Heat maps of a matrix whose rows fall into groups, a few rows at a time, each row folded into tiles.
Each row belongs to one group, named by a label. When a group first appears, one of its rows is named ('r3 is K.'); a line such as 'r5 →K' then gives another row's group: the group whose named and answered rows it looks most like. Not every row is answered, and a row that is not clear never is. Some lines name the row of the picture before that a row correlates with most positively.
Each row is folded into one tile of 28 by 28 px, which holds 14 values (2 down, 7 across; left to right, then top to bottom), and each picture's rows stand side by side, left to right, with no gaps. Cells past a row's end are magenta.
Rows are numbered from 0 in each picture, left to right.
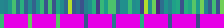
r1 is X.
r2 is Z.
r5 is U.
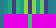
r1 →U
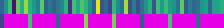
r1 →Z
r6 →Z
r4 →Z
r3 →Z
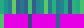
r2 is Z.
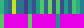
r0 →Z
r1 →X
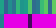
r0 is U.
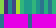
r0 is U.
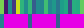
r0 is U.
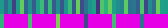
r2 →X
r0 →U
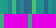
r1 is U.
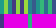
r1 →X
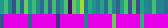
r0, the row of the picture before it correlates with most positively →0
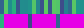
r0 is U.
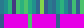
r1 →Z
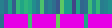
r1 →Z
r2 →U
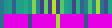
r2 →U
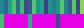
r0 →X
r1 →U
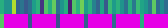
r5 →Z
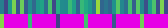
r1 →X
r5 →X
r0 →X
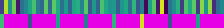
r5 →X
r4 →X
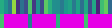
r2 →X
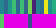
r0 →X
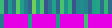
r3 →X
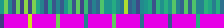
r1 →U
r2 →X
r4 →Z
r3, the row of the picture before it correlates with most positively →0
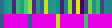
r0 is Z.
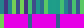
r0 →X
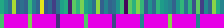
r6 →X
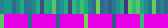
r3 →Z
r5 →Z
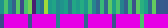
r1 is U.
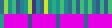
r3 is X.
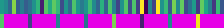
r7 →U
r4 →X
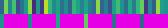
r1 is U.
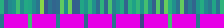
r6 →Z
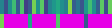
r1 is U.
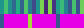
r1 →X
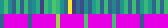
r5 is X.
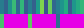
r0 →X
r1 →X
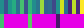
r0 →X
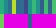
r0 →Z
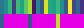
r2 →Z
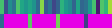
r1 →Z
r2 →U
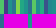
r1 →U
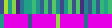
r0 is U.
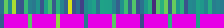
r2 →Z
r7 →Z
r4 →X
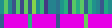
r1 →U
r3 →U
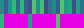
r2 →U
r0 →X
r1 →U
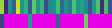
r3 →X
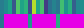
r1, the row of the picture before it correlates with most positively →1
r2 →U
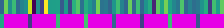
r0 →U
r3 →Z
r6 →Z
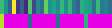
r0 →Z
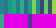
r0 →X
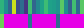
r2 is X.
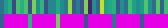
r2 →Z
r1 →U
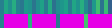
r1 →X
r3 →X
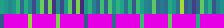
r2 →X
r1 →X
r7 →U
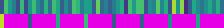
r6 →U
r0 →U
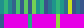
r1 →U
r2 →Z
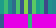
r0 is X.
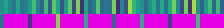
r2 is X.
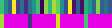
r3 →Z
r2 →Z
